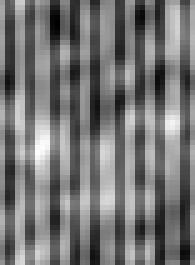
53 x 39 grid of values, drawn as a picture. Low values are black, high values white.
Ninth with the highest average: middle left. Lone odd cells: none. Stripes: upright, repeating 9 times.
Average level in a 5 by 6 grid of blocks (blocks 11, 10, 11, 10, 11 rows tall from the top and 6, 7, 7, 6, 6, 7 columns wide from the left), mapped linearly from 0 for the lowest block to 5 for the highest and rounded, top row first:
211214
120212
451334
233532
331220
